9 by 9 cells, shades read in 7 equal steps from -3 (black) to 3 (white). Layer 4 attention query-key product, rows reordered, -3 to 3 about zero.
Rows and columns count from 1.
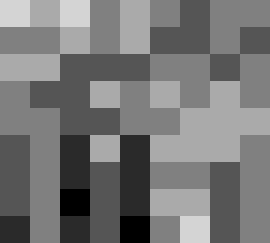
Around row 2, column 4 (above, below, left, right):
0 -1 1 1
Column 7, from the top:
-1 -1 0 0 1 1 0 1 2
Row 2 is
0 0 1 0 1 -1 -1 0 -1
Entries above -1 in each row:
8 6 5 7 7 6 4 4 4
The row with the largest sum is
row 1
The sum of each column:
-2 1 -9 -3 -8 2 3 -1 0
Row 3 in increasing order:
-1 -1 -1 -1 0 0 0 1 1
